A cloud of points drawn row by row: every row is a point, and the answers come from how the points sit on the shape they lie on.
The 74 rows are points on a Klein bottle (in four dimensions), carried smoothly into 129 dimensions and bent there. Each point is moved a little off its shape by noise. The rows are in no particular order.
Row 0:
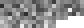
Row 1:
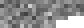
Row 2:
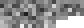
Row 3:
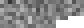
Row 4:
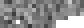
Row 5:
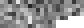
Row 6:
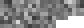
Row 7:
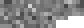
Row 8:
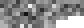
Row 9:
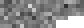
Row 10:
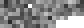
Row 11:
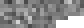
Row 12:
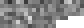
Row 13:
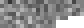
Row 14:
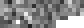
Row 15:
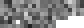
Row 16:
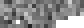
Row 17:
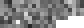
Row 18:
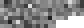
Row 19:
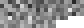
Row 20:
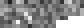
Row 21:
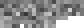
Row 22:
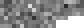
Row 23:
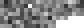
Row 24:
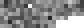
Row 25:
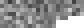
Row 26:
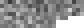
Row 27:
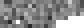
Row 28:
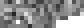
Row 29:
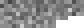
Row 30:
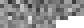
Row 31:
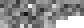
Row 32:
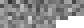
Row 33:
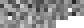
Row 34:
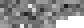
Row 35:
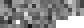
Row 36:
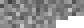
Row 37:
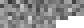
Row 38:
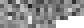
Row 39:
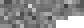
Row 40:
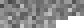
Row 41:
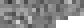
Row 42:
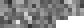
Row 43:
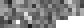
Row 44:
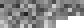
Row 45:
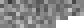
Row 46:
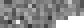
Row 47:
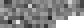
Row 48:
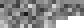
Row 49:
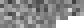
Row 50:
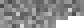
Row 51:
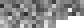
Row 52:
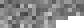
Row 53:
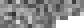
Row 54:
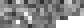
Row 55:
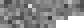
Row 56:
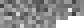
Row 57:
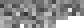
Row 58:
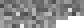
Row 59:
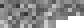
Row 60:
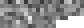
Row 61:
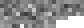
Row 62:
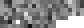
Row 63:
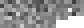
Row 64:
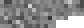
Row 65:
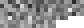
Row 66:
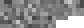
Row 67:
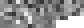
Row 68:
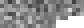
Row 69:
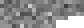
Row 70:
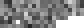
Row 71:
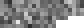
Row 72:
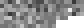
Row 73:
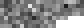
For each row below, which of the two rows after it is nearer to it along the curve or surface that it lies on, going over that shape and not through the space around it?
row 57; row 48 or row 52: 48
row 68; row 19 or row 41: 41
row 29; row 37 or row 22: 37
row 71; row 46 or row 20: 20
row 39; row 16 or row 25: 16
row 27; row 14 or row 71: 14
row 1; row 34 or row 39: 39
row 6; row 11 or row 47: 11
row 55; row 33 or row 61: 61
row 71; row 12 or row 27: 12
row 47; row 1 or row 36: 1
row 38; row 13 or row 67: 67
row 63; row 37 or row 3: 3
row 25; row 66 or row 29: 29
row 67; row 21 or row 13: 13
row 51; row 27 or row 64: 64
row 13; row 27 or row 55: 27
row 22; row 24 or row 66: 66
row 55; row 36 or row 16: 16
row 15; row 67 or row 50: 67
